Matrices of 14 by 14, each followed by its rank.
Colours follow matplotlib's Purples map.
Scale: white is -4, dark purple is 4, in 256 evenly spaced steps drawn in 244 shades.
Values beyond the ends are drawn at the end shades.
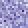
full rank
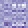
two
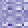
two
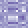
two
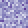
full rank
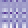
one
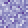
full rank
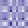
one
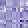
two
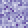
full rank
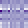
one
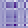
one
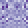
two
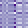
one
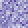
full rank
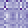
two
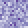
full rank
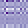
one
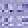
two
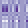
one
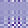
one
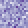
full rank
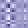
one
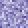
full rank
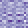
two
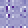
two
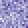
full rank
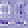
two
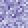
full rank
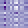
one
